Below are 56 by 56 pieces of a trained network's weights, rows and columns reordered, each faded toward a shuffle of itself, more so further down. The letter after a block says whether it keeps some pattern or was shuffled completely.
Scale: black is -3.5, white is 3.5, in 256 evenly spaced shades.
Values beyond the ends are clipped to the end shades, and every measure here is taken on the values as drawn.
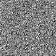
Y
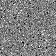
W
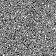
W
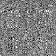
Y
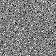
W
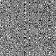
Y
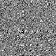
Y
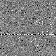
Y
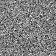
W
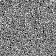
W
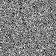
W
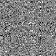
Y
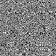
Y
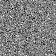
W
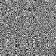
Y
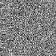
Y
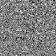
Y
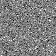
W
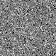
W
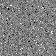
W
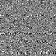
Y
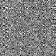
Y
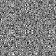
Y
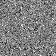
W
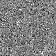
W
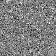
W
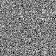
Y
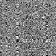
Y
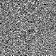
Y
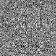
Y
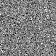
W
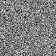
Y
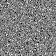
W
